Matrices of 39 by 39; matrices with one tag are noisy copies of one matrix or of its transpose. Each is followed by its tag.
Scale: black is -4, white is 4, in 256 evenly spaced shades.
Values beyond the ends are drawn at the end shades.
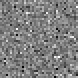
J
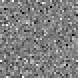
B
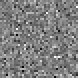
J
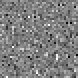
J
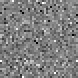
B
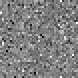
B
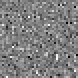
J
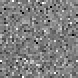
B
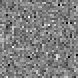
J
